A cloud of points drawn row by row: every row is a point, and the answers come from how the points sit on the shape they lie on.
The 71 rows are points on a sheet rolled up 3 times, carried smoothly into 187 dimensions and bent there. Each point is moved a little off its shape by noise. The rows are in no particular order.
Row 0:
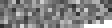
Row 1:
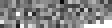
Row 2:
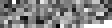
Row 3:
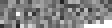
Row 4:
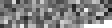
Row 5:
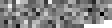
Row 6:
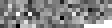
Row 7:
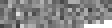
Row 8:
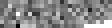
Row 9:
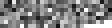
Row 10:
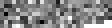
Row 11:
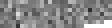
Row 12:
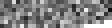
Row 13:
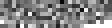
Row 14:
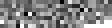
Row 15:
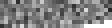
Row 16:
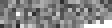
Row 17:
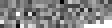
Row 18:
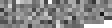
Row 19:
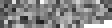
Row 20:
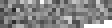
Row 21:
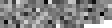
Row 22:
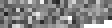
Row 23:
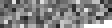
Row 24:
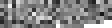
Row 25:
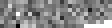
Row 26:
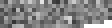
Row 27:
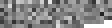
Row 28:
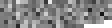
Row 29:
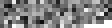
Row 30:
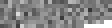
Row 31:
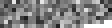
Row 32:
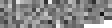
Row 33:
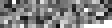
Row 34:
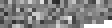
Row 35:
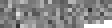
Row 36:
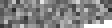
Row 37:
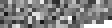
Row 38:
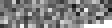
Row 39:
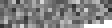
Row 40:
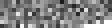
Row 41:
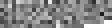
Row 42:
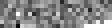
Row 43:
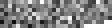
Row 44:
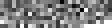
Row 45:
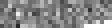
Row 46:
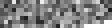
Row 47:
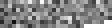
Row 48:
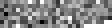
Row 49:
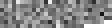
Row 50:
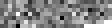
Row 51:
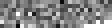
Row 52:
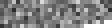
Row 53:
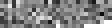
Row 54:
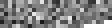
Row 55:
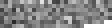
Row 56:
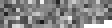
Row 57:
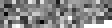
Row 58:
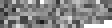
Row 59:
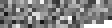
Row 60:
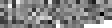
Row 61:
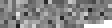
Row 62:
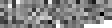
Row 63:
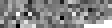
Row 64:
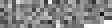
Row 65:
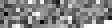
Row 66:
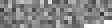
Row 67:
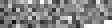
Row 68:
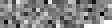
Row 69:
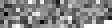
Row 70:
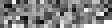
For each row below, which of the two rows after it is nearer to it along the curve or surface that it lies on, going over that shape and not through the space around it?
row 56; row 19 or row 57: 19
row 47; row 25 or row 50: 25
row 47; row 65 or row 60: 60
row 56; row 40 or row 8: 40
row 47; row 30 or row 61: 61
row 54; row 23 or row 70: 70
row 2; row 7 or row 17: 17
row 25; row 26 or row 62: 26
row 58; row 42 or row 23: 23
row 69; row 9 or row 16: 9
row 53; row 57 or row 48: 48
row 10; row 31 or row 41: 31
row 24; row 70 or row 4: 70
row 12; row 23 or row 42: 23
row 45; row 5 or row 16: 16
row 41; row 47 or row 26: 47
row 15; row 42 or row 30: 42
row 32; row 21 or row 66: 66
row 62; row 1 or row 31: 1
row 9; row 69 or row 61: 69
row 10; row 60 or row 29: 29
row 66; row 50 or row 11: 11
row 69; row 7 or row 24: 24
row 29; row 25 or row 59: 59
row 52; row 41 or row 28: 28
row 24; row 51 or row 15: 51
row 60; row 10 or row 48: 48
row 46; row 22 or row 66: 22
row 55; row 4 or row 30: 30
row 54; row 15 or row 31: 31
